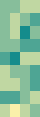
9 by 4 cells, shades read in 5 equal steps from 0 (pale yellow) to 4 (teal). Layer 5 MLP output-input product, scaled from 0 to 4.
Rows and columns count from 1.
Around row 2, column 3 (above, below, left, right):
1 4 1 3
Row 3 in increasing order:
1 2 2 4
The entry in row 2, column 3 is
2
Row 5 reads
3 4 1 1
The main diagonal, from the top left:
2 1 4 3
